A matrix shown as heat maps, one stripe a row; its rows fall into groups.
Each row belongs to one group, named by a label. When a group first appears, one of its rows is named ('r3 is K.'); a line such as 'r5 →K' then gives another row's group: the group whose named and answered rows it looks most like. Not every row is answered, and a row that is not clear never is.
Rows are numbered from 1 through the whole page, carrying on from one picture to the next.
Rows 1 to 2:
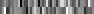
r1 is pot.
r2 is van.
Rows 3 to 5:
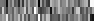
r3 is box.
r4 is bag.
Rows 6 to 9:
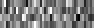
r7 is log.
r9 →van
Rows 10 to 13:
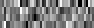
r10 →pot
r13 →van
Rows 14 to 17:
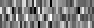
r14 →bag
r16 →log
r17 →pot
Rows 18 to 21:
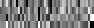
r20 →box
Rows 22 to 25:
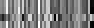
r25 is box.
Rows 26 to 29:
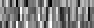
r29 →log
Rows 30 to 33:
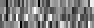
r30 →box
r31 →van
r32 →log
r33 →pot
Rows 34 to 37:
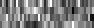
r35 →van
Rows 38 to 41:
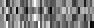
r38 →van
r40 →van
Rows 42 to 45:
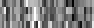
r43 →van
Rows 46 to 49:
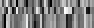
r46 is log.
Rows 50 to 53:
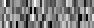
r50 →van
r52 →pot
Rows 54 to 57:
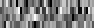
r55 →pot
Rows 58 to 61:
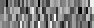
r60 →bag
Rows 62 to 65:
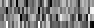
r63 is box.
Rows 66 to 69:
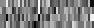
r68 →box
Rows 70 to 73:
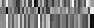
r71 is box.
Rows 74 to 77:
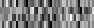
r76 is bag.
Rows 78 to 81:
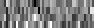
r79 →box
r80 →van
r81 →log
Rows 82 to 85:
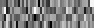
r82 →box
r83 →van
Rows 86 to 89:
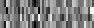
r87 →box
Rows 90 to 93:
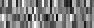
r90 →bag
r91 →bag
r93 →van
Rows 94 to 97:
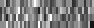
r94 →van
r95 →pot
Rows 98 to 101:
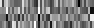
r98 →bag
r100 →box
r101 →bag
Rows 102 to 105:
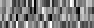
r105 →log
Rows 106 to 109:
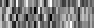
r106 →log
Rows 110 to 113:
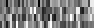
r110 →box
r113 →log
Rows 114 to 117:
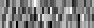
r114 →van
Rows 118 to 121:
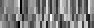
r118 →pot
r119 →pot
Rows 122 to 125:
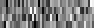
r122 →box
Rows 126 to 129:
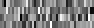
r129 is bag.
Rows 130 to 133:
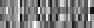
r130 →pot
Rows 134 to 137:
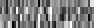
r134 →box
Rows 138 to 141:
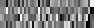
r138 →box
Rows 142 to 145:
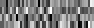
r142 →box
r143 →log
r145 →pot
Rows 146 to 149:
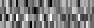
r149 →bag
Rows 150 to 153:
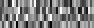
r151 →pot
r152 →log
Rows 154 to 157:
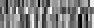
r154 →box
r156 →pot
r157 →pot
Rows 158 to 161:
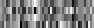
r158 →van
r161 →pot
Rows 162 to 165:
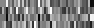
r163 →log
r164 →box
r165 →bag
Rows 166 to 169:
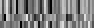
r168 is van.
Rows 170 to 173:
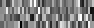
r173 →pot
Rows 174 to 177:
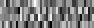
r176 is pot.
